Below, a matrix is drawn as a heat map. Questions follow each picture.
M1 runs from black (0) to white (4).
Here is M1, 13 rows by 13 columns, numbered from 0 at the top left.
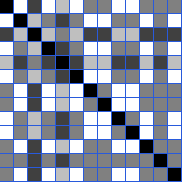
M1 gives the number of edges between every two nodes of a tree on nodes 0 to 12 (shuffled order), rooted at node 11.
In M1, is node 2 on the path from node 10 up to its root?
yes
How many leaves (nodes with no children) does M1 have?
10
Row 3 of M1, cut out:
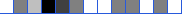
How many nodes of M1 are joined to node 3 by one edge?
1
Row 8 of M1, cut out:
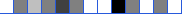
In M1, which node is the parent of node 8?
4
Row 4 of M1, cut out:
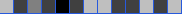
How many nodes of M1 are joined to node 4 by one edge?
6
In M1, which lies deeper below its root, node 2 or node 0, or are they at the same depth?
node 0
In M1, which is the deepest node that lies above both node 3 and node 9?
4
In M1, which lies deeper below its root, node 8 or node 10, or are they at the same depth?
the same depth
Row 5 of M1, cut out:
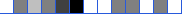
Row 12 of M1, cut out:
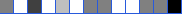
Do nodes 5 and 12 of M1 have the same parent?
no
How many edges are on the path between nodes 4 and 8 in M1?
1
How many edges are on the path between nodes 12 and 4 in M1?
3
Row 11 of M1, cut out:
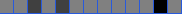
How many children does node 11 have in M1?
2
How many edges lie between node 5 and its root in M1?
2
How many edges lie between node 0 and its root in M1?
2
